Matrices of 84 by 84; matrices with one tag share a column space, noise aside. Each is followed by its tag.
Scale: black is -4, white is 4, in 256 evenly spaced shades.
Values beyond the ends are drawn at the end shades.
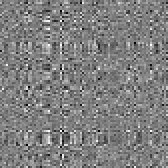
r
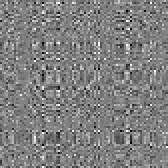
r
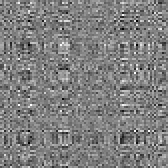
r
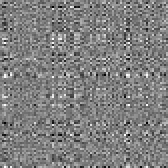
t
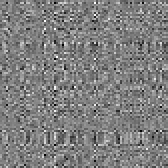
r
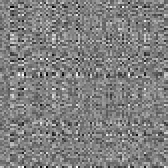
t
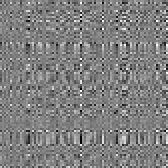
r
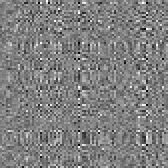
r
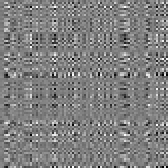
t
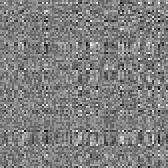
r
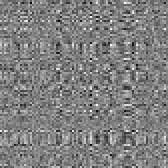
r
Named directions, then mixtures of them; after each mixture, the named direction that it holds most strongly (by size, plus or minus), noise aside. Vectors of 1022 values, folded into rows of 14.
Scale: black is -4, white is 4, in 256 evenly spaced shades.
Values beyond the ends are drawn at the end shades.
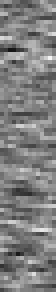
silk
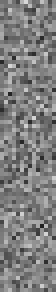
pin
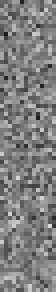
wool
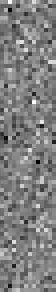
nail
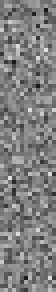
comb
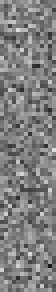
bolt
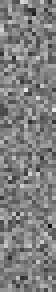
pin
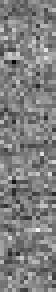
comb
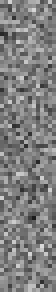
bolt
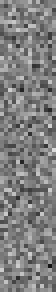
bolt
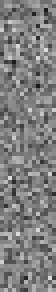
comb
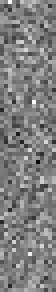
nail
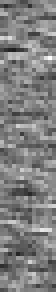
silk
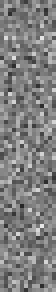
pin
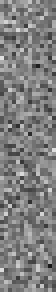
bolt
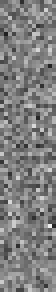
wool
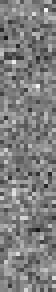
comb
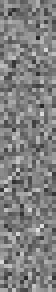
comb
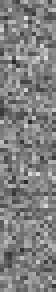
pin
